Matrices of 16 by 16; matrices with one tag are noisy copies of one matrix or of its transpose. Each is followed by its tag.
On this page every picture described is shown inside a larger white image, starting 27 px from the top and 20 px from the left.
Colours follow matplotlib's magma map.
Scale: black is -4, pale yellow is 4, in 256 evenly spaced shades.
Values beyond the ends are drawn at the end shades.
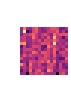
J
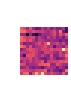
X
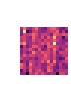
J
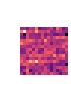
J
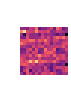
J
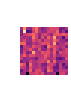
J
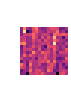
J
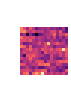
X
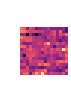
X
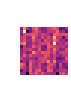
J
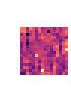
X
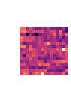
X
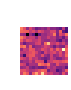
X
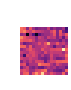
X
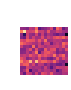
J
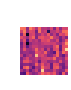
X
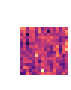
X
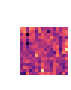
X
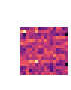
J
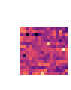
X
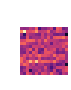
J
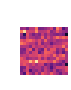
J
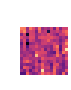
X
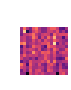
J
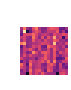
J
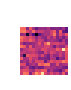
X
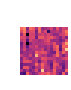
X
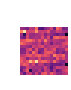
J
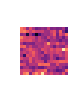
X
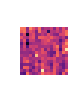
X
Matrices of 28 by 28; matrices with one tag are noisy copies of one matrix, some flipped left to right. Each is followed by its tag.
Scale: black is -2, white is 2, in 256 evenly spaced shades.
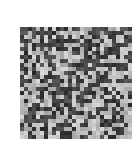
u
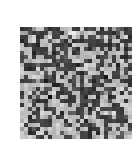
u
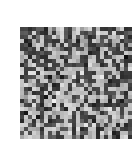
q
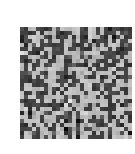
q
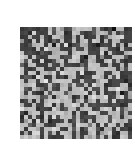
q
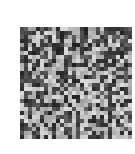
q
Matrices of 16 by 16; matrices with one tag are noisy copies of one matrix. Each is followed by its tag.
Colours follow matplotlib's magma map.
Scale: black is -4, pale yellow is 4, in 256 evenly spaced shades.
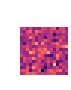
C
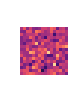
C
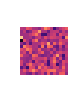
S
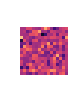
S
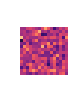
S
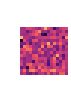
S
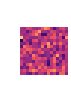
S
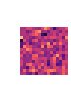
S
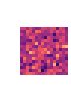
C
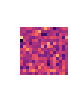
S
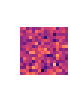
C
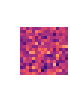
C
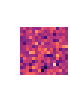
C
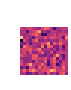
S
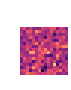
C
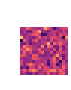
S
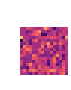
S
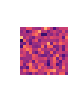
S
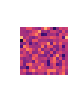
S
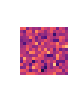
C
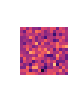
C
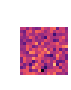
C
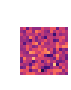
C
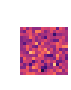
C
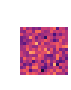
C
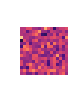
S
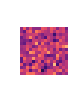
C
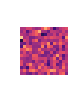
S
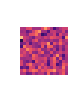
S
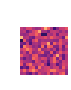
S
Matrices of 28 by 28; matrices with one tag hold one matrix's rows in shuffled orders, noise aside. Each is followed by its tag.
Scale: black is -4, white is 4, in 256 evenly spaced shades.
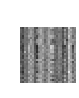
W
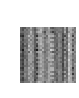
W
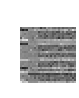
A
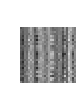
W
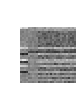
A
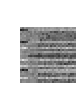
A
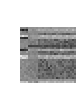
A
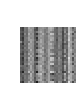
W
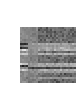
A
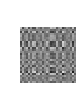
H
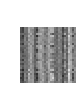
W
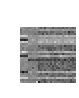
A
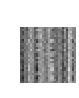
W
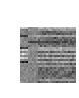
A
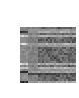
A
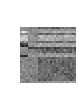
A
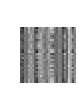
W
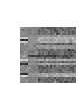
A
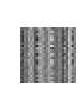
W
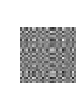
H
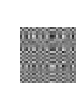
H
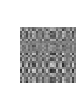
H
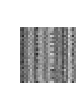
W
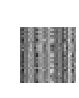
W
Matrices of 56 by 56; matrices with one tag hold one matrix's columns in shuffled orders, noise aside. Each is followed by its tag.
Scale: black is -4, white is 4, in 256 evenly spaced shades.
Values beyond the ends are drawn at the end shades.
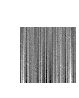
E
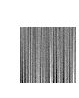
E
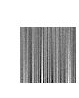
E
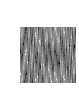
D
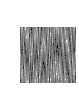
D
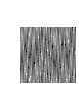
D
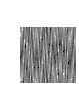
D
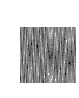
D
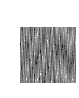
D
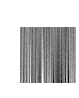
E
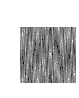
D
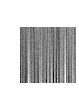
E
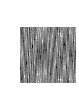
D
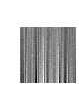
E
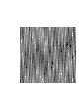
D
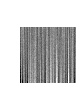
E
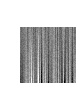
E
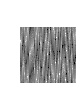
D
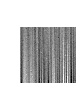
E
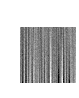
E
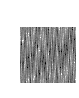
D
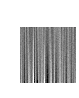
E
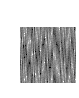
D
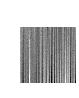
E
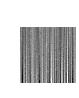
E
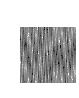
D
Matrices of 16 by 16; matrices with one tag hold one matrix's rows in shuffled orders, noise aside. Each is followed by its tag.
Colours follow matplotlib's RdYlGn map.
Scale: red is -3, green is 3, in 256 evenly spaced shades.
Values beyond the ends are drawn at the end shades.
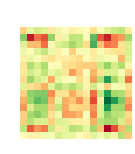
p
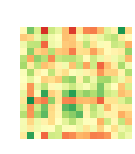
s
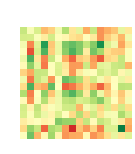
s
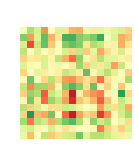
s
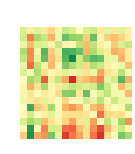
s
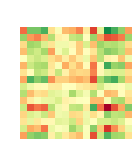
p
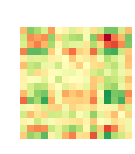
p
